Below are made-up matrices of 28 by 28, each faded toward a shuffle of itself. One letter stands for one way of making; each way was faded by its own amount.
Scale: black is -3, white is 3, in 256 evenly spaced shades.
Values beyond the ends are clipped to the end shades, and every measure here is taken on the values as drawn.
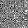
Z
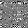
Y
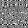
Z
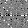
Z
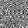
Z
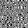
Z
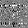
Y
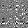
Y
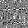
Z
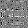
Y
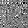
Z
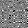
Y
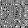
Z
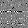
Y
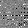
Y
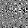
Y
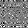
Y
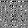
Y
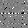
Z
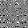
Y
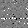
Z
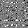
Y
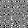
Y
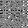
Z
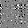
Y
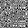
Z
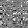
Z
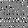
Z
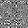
Y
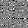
Y
